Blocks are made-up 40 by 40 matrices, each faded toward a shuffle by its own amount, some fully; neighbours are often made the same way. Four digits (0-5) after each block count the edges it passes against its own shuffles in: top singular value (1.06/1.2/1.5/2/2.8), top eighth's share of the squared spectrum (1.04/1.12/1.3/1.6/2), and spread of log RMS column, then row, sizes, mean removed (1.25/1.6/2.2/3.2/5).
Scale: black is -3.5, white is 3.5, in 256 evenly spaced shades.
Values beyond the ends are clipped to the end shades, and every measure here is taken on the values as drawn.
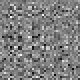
4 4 2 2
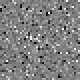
0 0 0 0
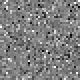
0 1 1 0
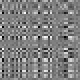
5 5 4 4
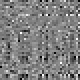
4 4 2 3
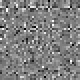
4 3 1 2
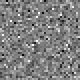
2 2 0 0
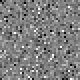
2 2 0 0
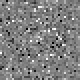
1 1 1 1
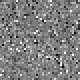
0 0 0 0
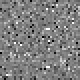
0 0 0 0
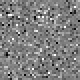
2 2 0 0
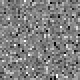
0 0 0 0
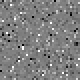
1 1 0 0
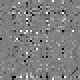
3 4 2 1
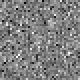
0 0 0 0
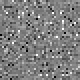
1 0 0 0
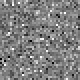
0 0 0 0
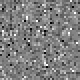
2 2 0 0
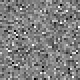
2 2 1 0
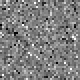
0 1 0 0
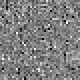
2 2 1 0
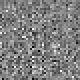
4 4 2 2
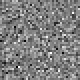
2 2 0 0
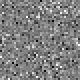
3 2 1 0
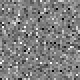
1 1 0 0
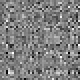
4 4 2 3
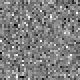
2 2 0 0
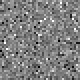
1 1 0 0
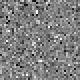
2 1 0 0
